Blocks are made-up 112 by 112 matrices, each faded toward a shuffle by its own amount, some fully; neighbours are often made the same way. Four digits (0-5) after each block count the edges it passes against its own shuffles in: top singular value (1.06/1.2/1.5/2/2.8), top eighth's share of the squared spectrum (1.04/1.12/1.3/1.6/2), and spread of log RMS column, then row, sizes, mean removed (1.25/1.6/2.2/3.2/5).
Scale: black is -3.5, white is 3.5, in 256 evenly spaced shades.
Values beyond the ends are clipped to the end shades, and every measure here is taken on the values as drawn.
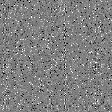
4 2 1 1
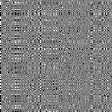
5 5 4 3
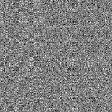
4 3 2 2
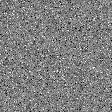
2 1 0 0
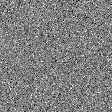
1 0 0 0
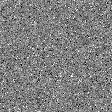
2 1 0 0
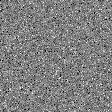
0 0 0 0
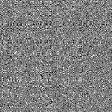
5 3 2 2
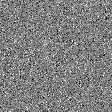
0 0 0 0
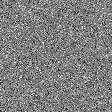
2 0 0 0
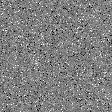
2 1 0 0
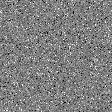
2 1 0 0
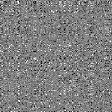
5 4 3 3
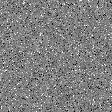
2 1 0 0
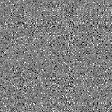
4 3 2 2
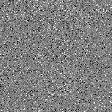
3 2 1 1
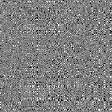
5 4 3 3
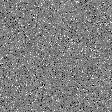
0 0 0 0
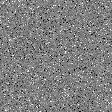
1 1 0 0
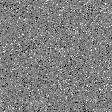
2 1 0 0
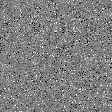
3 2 0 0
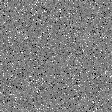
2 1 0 0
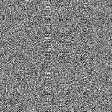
4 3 2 2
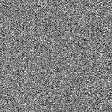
3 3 2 1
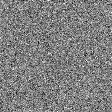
2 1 0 0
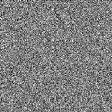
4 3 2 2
